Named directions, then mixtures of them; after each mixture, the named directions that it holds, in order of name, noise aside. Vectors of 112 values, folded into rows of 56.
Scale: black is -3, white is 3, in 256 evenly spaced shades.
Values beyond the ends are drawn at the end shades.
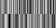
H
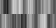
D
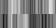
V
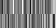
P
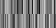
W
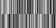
H, W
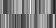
D, P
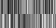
H, P, V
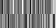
P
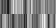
D, P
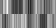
D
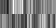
D, P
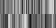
H, V, W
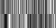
H, V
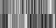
H, P, V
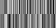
H
